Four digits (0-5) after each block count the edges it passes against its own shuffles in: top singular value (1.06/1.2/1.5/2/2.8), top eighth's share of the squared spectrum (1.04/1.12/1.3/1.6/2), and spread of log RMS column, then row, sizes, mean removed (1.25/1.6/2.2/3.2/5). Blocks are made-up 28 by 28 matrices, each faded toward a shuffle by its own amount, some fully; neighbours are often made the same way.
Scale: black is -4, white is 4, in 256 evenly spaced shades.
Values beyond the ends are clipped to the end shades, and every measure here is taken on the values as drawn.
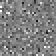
2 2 0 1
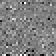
3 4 1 2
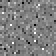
0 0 0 0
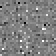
0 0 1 0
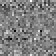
0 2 0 2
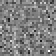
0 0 0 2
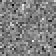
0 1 0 0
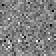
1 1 0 0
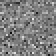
0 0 0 2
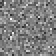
1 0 0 0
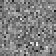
0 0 0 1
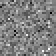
0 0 0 0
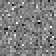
0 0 0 0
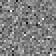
0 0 0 0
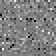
1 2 0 1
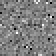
0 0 0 0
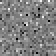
0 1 0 0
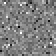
0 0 0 0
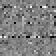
2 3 0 2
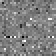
2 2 0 1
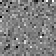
1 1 0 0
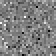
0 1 0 0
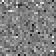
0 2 0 1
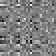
4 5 2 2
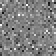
2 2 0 0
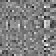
4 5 2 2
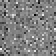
2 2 1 0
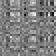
4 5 2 3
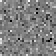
2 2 1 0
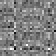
4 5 2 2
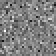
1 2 0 1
